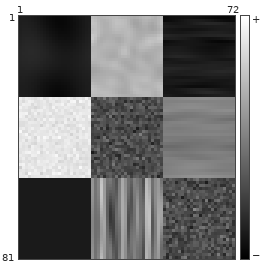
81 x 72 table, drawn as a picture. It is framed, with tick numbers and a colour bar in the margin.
It is made of 3 by 3 panels. Panel 1,1: very low, smooth, faint in contrast. Panel 1,2: high, blotchy, faint in contrast. Panel 1,3: very low, streaked across, faint in contrast. Panel 2,1: very high, fine-grained, faint in contrast. Panel 2,2: low, fine-grained. Panel 2,3: middling, streaked across, faint in contrast. Panel 3,1: very low, flat. Panel 3,2: middling, streaked downward, strong in contrast. Panel 3,3: low, fine-grained.
